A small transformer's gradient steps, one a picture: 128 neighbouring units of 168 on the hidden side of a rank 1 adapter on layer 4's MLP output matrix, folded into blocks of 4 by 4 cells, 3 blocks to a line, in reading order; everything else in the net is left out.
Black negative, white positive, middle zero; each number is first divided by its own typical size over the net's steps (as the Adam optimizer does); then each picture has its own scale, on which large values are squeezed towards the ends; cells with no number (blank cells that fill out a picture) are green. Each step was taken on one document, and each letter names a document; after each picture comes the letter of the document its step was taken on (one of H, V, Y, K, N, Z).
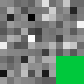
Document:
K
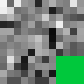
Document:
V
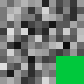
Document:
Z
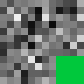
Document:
Z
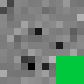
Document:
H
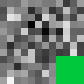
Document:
Z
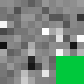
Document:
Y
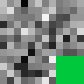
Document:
V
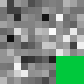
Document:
Y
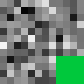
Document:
K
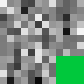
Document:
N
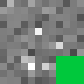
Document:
H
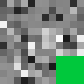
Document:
Y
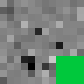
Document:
H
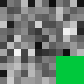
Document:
N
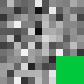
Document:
N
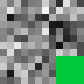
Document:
Z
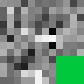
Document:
V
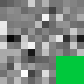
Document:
Y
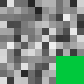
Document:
N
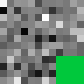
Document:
V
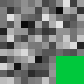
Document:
Z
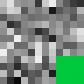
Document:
N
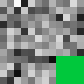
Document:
N
